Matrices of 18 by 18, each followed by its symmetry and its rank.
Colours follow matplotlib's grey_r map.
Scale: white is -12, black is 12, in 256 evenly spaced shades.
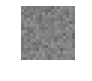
neither, full rank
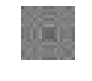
symmetric, rank three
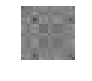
symmetric, rank three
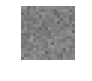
neither, full rank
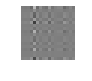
neither, rank one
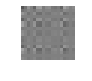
symmetric, rank one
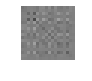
symmetric, rank three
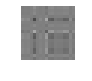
symmetric, rank one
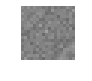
symmetric, full rank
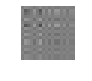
symmetric, rank one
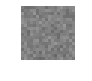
neither, full rank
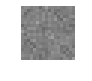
symmetric, full rank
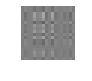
neither, rank one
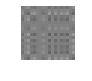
symmetric, rank one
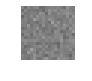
neither, full rank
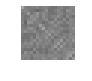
symmetric, full rank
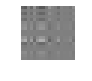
neither, rank one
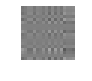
neither, rank one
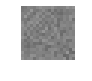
symmetric, full rank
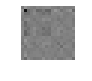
symmetric, rank three
